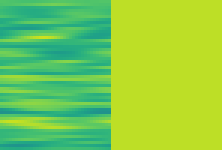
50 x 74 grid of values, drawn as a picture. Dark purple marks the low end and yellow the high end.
The table splits into one row of 2 panels. Panel 1,1: high, streaked across. Panel 1,2: very high, flat.
